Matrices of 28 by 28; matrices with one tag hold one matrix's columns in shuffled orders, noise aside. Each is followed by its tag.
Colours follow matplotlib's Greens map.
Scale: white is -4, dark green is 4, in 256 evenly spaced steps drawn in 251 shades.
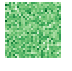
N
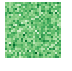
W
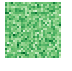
W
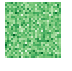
W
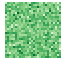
N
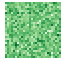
W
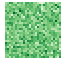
N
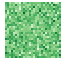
N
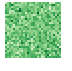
N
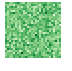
W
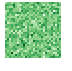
W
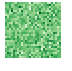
N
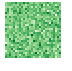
W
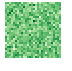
N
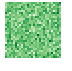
W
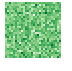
W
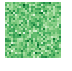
W
